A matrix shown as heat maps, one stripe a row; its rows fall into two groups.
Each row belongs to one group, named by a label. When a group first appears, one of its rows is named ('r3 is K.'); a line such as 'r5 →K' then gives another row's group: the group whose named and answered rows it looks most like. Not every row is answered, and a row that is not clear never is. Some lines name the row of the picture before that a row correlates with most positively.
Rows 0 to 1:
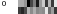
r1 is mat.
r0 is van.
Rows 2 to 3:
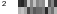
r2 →mat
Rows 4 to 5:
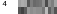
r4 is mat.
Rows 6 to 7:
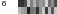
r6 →mat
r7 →van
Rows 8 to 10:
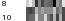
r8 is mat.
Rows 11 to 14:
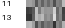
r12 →mat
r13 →mat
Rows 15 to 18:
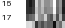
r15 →mat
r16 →mat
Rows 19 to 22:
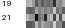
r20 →mat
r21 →van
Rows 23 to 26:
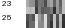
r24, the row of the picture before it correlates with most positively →19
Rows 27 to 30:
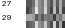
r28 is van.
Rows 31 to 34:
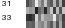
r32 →van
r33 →mat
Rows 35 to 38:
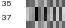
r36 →van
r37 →van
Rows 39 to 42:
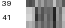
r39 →mat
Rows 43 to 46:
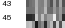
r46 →van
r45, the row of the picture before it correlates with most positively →39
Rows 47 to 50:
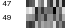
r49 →van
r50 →mat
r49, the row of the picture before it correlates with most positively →46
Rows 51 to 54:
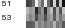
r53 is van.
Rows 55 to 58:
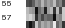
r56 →van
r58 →mat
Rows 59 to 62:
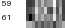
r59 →mat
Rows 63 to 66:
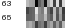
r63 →van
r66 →van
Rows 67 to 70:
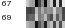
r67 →van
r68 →mat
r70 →van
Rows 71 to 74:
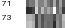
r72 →mat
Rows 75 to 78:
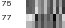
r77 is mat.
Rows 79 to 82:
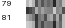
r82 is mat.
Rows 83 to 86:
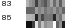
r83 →van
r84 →mat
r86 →mat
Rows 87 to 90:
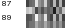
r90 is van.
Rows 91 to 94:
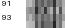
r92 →van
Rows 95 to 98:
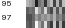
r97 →mat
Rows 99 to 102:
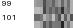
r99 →van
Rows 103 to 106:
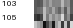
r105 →mat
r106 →van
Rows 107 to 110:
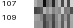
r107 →van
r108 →mat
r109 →van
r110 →van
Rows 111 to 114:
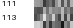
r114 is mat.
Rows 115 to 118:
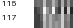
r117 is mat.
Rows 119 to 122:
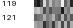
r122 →van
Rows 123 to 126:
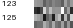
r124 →mat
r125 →van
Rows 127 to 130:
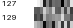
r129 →mat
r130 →van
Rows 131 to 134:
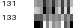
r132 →van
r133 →mat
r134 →mat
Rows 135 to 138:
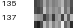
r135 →mat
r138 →mat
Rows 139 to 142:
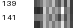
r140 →mat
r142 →mat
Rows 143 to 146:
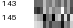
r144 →mat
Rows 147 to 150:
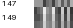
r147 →van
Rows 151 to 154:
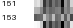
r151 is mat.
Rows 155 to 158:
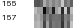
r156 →van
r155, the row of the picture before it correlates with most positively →153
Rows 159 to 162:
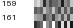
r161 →van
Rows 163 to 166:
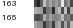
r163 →mat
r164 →van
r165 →mat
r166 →van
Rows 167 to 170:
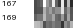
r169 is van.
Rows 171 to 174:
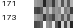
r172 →mat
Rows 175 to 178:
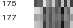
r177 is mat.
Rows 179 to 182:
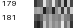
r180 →van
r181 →mat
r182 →mat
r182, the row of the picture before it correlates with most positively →175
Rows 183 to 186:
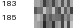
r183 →van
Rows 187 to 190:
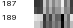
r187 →mat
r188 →mat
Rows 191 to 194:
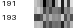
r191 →van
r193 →mat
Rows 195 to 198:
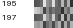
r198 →van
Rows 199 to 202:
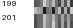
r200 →van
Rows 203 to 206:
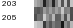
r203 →van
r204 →mat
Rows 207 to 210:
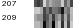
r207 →mat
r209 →van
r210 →van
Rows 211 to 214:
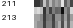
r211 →mat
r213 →van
